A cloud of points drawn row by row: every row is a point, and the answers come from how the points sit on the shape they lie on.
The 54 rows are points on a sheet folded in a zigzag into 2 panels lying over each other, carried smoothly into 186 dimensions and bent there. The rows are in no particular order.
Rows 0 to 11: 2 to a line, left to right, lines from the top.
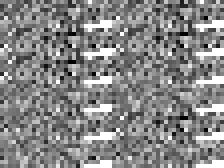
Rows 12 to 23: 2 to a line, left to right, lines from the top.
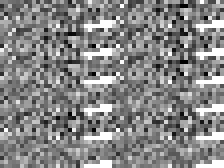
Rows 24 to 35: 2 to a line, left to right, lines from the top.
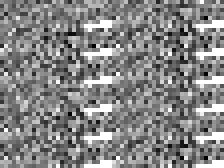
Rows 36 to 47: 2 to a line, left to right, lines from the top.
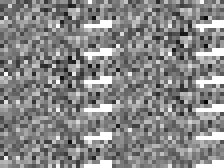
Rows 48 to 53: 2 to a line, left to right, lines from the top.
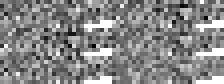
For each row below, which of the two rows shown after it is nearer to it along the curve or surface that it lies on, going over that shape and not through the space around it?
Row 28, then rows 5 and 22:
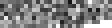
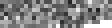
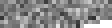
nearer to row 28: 5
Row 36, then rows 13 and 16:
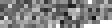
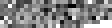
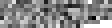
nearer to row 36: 13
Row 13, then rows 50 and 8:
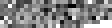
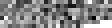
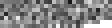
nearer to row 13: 50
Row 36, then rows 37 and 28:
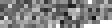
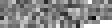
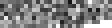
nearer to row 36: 28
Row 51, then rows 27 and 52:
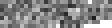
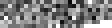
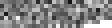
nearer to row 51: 27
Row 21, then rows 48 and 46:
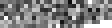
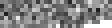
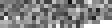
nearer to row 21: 48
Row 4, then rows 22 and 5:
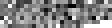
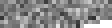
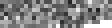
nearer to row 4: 5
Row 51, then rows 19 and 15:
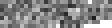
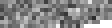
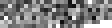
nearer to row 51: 19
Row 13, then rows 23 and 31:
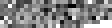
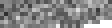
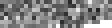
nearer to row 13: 31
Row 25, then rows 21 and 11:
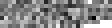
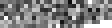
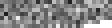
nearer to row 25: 11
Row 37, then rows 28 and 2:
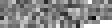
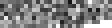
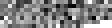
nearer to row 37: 2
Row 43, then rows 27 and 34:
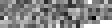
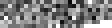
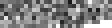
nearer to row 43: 27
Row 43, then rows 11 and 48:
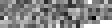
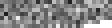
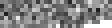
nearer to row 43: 11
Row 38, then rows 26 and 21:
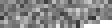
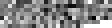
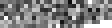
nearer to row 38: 26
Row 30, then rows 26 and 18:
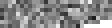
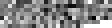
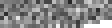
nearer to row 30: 26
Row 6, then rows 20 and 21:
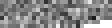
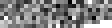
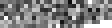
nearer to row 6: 20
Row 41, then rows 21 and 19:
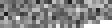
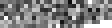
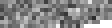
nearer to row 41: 21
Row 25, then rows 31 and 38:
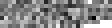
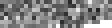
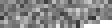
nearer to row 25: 38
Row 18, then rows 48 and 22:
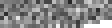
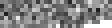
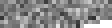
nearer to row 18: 22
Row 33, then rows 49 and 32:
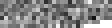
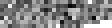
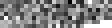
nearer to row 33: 32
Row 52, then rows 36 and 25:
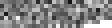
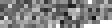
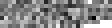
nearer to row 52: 25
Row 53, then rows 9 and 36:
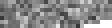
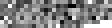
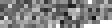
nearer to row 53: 36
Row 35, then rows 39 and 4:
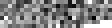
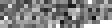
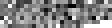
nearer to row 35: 4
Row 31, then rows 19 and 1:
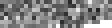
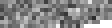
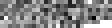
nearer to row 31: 19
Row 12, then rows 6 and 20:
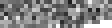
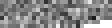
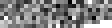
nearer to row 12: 20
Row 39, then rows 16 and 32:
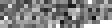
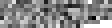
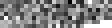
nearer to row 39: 32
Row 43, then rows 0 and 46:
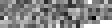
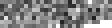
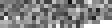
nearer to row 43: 46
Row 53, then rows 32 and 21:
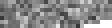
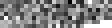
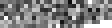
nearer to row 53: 21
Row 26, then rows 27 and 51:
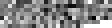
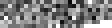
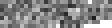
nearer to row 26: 27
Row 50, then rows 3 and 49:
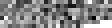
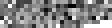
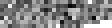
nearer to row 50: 3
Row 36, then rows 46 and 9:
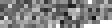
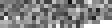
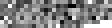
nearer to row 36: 9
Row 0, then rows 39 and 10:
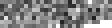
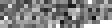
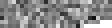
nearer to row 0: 39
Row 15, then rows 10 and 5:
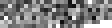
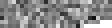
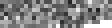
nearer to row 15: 5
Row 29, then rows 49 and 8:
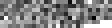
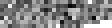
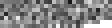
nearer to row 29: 8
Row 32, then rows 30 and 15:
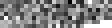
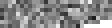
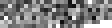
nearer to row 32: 15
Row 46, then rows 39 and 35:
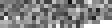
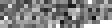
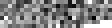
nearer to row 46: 35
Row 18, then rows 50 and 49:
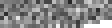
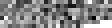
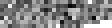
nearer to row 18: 50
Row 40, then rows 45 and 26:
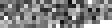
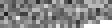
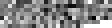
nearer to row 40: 26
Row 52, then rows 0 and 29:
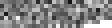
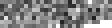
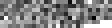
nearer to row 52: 29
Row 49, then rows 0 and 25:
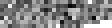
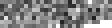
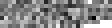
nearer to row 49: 0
